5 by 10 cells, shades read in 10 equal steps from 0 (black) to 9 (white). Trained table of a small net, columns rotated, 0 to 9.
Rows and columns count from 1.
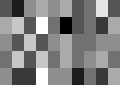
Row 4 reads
4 7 3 7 4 6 4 5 6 4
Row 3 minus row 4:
1 -4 4 -4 1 0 0 -1 -1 1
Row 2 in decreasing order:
9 7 6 6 4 4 3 3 2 0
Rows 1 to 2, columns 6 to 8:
6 3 4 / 0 3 4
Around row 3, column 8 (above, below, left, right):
4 5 4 5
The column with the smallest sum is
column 7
